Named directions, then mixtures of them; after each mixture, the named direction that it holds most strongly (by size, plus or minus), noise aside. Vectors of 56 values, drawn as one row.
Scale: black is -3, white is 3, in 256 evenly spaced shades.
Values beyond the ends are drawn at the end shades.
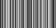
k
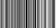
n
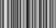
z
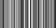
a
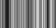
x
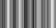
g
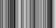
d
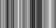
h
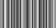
z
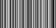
k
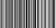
n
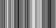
h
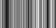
x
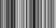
d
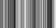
d
